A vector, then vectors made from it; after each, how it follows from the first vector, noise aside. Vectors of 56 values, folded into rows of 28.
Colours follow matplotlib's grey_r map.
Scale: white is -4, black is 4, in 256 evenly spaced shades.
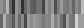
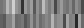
sign-scrambled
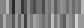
copied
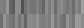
shrunk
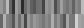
copied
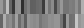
copied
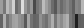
sign-scrambled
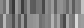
copied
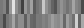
sign-scrambled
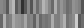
sign-scrambled
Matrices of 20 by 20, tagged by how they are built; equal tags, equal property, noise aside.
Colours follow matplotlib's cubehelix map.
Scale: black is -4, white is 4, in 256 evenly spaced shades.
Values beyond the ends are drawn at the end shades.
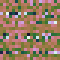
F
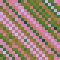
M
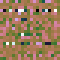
F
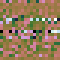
F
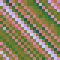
M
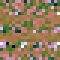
F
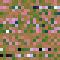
F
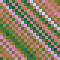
M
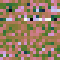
F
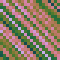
M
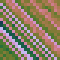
M
